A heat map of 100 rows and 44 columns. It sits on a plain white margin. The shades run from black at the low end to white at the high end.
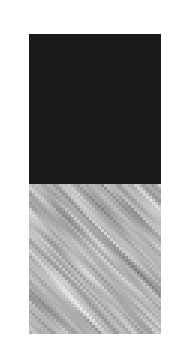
The table splits into 2 rows of 1 panel. Panel 1,1: very low, flat. Panel 2,1: high, slanting down to the right.
